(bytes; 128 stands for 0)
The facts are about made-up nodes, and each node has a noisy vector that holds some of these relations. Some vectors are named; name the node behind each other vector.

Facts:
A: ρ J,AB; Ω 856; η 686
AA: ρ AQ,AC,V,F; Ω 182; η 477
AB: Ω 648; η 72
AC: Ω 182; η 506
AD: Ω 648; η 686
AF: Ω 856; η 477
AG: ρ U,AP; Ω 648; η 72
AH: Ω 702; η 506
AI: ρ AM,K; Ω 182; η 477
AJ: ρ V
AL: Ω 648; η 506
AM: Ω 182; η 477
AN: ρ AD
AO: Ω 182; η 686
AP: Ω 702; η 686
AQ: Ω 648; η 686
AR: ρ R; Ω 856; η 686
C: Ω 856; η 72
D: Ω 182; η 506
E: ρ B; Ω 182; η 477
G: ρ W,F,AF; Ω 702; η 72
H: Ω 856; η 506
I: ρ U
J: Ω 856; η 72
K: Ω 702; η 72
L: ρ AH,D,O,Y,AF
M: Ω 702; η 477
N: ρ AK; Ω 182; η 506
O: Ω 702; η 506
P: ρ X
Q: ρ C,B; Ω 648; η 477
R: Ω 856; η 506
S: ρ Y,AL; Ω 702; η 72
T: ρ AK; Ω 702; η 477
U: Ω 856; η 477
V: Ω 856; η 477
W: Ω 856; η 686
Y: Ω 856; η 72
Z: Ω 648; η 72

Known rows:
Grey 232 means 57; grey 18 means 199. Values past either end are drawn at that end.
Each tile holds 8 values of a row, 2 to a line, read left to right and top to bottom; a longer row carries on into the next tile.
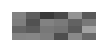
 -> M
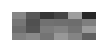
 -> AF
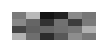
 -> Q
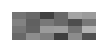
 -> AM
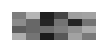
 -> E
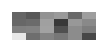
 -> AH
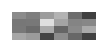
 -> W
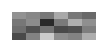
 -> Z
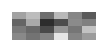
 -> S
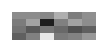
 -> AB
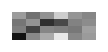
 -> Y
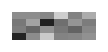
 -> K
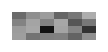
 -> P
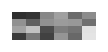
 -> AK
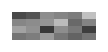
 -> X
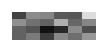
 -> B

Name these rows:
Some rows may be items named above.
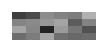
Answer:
X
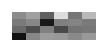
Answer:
C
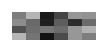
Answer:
E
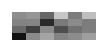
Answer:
C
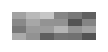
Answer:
AR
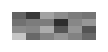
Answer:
AL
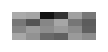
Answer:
AA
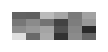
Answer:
R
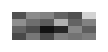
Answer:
B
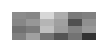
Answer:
AD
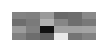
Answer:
L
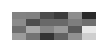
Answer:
T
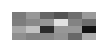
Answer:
AJ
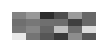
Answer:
AI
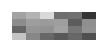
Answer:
A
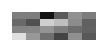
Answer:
V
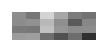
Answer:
AD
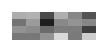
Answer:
G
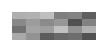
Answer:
AR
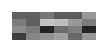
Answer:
F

